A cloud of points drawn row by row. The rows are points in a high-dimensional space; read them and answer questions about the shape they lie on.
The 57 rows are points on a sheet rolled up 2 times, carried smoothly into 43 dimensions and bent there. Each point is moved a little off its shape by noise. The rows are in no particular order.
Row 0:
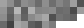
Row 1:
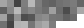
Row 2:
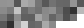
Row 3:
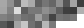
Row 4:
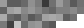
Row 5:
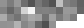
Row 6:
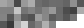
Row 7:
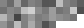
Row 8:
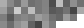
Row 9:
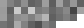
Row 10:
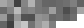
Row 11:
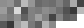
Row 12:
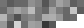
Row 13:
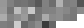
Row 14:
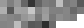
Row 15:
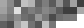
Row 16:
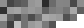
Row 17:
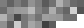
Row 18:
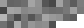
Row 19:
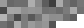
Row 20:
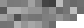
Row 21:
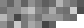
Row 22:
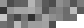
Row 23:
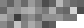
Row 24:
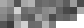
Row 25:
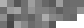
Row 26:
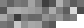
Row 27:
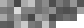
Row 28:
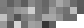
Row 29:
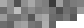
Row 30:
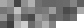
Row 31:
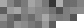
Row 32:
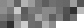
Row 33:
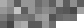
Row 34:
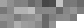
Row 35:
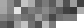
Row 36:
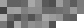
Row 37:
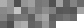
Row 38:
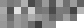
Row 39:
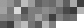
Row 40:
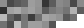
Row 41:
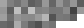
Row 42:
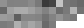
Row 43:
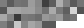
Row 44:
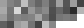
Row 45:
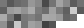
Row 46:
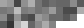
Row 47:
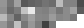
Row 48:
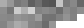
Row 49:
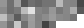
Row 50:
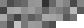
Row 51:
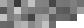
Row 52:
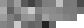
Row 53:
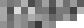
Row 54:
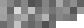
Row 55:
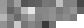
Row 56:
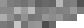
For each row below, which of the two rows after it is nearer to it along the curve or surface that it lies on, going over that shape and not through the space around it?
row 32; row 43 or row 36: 36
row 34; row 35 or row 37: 37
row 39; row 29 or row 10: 10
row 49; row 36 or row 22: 22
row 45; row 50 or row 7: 50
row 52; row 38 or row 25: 38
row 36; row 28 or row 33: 33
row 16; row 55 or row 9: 55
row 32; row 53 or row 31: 53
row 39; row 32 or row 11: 11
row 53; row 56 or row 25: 56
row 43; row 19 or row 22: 22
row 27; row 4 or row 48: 4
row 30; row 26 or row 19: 19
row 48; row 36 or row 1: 36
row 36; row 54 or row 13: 13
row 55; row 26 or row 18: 26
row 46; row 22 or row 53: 53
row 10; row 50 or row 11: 11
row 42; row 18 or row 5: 18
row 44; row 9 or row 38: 38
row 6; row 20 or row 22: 20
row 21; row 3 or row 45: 45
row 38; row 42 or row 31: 42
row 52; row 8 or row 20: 20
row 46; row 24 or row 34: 24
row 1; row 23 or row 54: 54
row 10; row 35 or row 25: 35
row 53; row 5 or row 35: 35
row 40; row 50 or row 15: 50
